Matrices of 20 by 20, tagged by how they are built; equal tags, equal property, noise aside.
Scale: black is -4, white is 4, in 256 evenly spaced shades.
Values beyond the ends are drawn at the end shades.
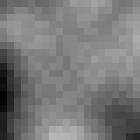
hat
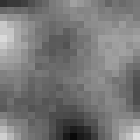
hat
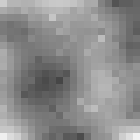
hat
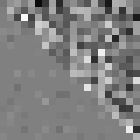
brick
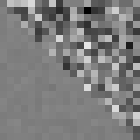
brick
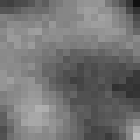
hat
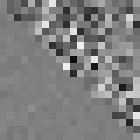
brick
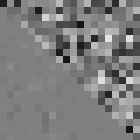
brick
